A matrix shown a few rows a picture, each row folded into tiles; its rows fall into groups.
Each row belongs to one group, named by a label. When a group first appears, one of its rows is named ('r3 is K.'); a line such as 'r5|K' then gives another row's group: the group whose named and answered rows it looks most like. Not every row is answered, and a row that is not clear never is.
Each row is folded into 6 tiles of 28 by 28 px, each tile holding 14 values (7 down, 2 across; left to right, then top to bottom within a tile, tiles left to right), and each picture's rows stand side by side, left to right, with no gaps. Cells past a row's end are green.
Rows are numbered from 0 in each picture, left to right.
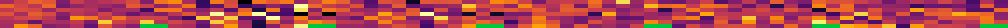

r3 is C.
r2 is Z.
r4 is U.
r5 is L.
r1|Z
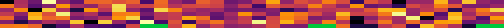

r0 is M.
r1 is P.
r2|P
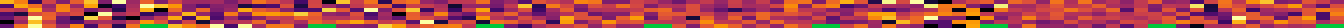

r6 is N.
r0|C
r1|L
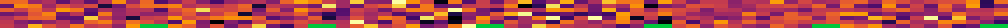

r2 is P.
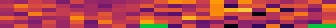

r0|U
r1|N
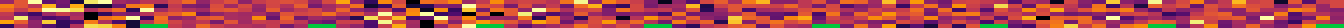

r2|Z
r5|N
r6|U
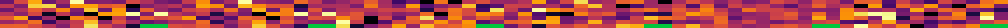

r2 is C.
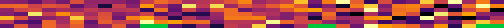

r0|U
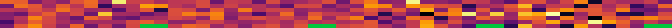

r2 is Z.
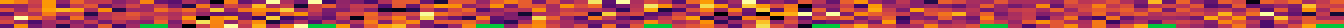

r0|N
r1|U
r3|C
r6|U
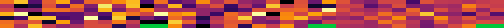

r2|Z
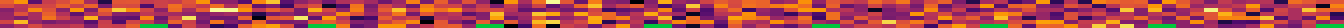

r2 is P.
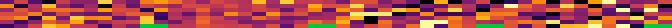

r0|U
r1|C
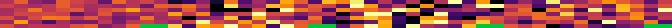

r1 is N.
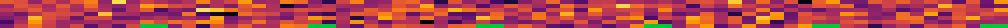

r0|C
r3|M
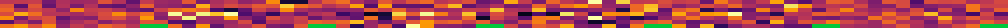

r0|L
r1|M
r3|C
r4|M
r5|Z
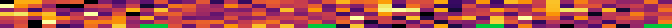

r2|N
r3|N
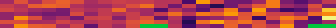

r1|P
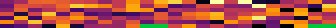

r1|N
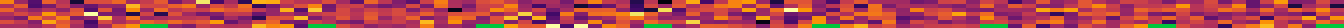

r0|Z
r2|P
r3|L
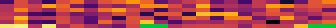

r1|M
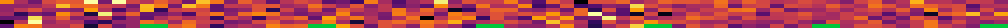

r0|C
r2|P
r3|Z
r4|N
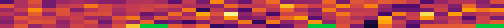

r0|M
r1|M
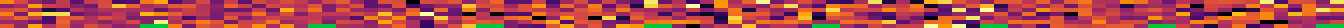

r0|M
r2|Z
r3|U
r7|C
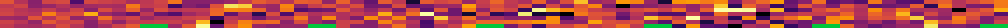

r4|N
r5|P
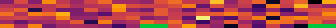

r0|M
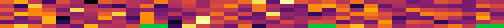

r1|C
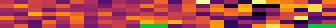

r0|U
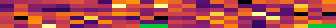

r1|Z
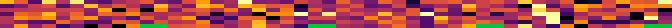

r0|N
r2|Z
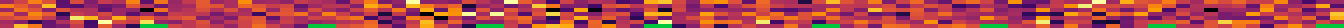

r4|P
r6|C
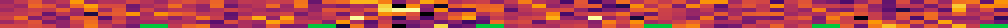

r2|N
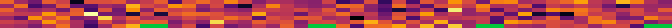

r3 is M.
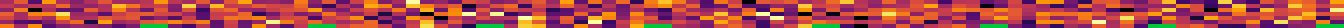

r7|M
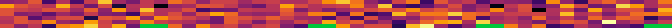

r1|M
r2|L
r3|M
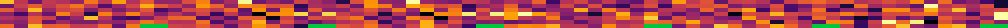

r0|C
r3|L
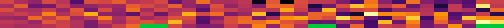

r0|Z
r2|U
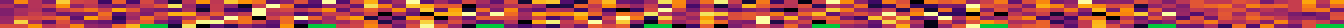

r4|P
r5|Z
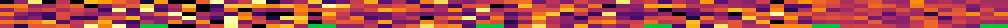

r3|C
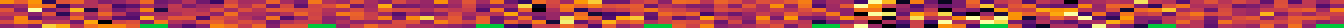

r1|U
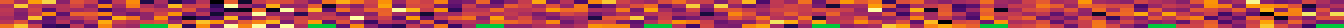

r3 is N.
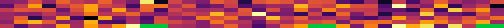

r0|U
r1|Z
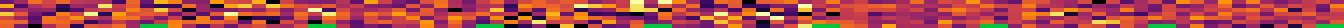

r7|N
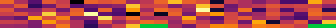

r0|Z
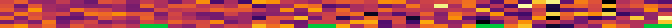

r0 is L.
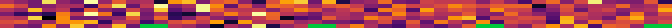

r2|M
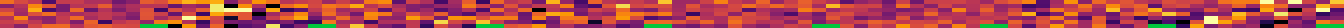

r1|N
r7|C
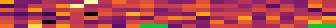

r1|U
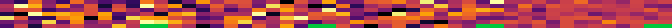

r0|U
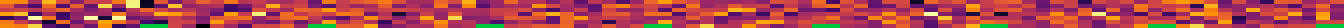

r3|M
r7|L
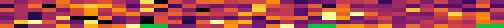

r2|L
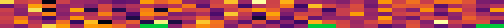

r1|C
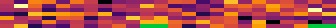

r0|U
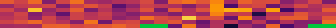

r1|N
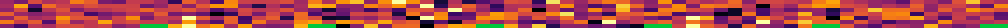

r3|M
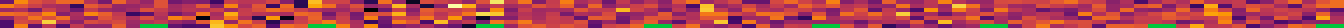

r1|U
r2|M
